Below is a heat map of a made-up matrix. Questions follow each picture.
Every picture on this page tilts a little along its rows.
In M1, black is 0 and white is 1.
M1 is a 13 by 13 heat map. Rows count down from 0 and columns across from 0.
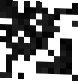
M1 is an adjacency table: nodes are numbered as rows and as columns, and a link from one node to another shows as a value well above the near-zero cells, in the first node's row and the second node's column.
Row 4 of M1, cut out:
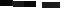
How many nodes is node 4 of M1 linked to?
4
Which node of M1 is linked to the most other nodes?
node 12
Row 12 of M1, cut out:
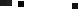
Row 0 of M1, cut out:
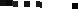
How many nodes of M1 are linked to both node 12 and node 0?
6
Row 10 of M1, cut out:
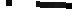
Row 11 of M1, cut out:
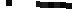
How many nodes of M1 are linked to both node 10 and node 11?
6
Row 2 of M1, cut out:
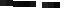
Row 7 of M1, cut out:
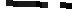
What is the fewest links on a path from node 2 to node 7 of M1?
2
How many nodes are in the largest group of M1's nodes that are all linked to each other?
4
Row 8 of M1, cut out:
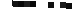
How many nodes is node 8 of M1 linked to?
6
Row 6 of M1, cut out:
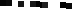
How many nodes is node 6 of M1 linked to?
5
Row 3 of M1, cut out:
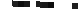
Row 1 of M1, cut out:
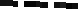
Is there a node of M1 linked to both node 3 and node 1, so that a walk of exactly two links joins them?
no
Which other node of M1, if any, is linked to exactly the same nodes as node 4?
node 2
